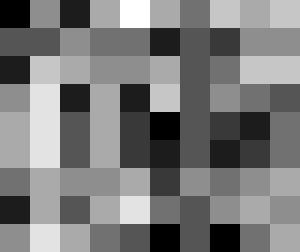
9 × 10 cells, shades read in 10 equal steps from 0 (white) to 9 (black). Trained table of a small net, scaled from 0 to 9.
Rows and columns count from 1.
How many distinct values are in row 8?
6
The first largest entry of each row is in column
1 6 1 3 6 6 6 1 6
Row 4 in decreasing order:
8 8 6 6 5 4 4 3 2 1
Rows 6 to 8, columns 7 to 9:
6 8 7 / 4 5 4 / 6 4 3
